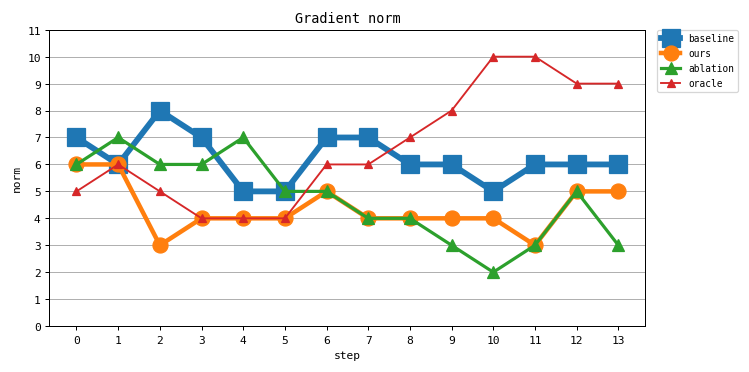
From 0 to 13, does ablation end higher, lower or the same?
lower
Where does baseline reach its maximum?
2
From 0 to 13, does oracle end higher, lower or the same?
higher
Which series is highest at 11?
oracle
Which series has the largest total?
oracle
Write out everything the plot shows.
Title: Gradient norm
x-axis: step, ticks 0 1 2 3 4 5 6 7 8 9 10 11 12 13
y-axis: norm, ticks 0 1 2 3 4 5 6 7 8 9 10 11
Legend: baseline, ours, ablation, oracle
Values:
baseline: 7 6 8 7 5 5 7 7 6 6 5 6 6 6
ours: 6 6 3 4 4 4 5 4 4 4 4 3 5 5
ablation: 6 7 6 6 7 5 5 4 4 3 2 3 5 3
oracle: 5 6 5 4 4 4 6 6 7 8 10 10 9 9
